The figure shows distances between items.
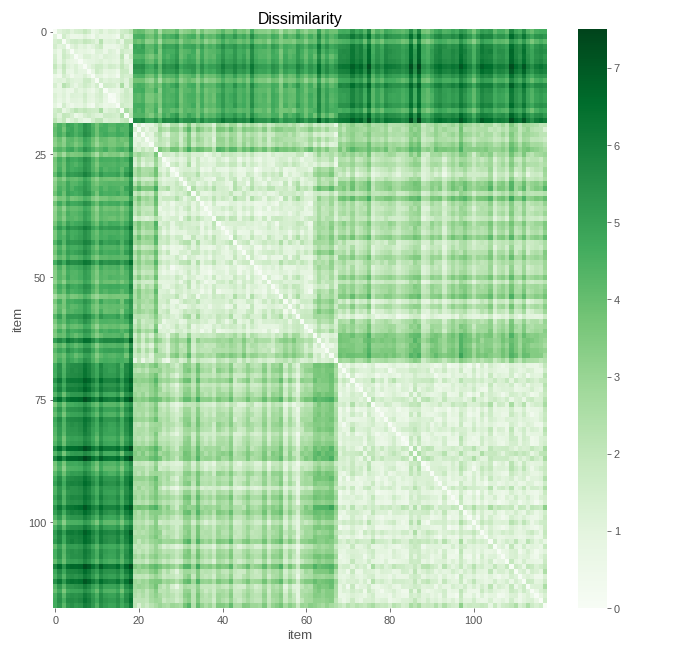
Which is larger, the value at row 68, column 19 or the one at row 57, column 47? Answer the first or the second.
the first
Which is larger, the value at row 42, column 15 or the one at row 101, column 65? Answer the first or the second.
the first
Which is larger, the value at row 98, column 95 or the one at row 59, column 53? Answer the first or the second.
the second
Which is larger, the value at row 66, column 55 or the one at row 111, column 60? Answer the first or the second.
the first
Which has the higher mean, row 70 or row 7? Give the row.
7
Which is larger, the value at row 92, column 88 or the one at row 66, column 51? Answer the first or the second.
the second
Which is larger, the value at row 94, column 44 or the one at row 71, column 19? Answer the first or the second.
the second
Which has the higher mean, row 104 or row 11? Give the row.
11
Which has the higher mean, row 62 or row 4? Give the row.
4
